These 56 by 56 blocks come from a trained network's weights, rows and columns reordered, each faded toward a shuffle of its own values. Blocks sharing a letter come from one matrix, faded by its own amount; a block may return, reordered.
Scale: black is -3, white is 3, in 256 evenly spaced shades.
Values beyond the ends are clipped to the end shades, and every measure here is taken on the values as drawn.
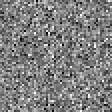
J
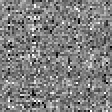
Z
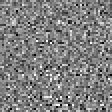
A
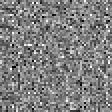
A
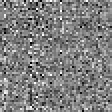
Z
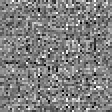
Z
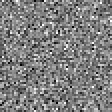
J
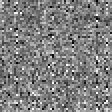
Z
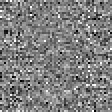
Z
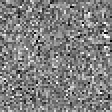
J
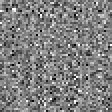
A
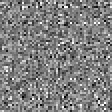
A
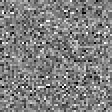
A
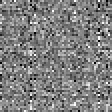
Z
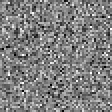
J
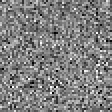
J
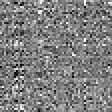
Z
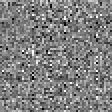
Z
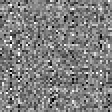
Z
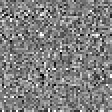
A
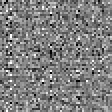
Z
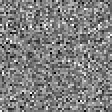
J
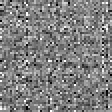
Z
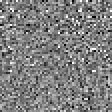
A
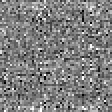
Z
